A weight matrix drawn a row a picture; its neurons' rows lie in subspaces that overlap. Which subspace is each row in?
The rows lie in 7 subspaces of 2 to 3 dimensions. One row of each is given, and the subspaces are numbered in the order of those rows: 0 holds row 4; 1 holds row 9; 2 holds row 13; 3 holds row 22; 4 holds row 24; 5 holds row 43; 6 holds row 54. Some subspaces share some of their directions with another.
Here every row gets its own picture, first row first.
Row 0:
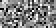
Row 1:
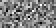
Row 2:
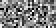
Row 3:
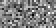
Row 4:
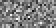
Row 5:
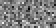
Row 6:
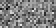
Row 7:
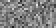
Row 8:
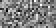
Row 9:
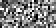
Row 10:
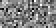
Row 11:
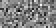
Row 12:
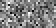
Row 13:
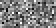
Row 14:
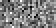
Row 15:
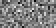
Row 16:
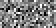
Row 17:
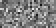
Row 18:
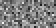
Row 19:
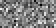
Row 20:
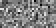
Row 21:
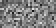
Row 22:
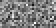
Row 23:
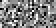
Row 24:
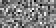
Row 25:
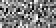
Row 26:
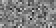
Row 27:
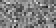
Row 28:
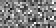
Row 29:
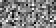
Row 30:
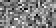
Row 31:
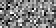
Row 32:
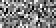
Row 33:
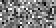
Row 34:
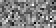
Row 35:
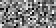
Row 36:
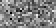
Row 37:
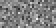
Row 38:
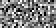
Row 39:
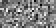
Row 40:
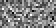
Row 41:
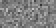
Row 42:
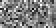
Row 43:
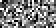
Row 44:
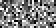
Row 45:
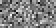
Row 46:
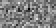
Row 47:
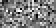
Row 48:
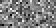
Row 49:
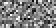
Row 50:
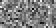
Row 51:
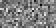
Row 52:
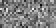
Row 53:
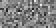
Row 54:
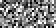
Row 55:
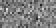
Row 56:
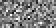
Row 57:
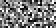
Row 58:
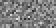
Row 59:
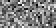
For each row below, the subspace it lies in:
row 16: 4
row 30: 4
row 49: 0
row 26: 2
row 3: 1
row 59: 4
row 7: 4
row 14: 4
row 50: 1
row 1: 0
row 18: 5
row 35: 2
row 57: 3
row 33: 2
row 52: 1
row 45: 2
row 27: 6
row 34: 3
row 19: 6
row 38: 4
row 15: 4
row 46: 5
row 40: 3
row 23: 3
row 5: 5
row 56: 0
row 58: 0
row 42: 1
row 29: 3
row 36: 6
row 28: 3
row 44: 5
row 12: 6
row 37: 1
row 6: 6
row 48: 2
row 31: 6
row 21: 3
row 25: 1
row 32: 1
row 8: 2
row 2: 2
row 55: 1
